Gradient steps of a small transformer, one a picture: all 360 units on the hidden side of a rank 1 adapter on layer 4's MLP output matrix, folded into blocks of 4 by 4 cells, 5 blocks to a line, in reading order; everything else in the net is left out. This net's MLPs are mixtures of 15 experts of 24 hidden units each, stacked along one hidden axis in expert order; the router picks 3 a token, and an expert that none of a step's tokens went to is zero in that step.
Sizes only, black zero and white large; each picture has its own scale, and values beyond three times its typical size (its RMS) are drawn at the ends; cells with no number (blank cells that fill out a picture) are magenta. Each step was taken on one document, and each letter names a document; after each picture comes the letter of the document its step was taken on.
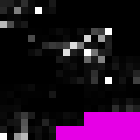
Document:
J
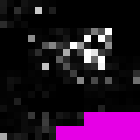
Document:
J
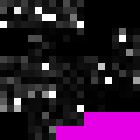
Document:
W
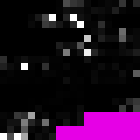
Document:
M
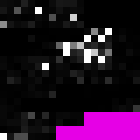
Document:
J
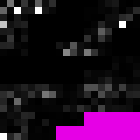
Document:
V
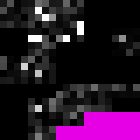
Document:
W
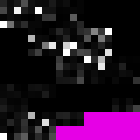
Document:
J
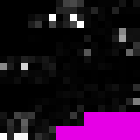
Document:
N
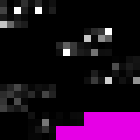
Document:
V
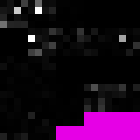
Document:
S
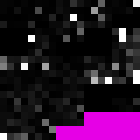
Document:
M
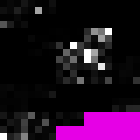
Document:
J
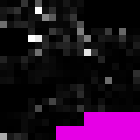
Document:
W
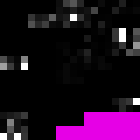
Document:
N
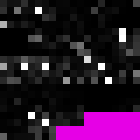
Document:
M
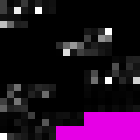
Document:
V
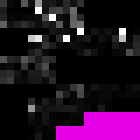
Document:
W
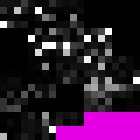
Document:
J
